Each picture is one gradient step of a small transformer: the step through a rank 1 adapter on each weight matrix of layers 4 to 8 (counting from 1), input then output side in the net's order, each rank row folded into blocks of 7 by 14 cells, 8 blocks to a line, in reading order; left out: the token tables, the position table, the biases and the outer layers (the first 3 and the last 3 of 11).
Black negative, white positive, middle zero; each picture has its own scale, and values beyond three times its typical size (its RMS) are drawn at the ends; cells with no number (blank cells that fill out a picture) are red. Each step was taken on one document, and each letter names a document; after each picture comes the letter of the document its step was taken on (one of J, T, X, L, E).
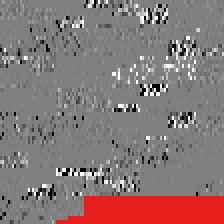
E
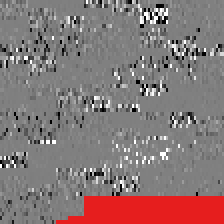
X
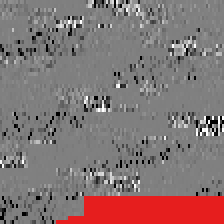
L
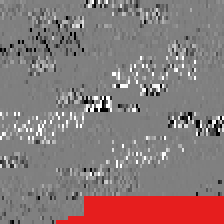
E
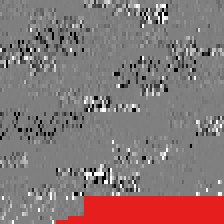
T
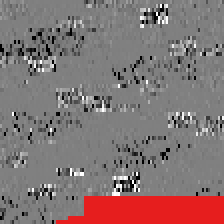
L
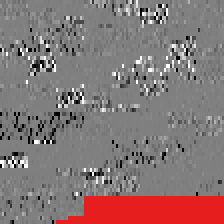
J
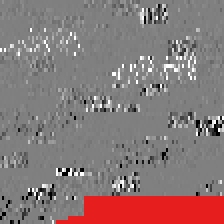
E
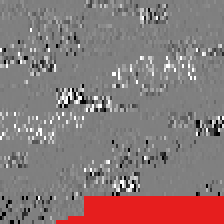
E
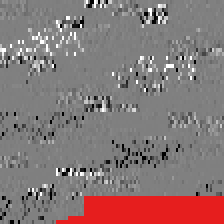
E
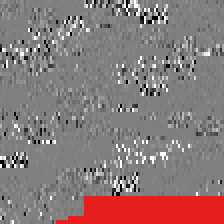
T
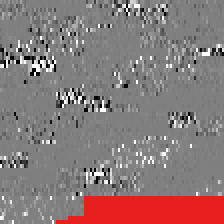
X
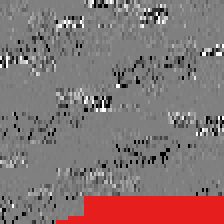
L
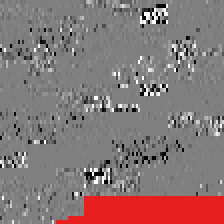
J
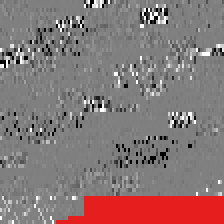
X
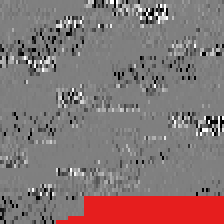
L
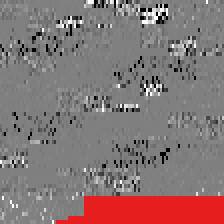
L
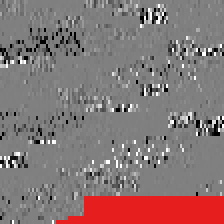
E
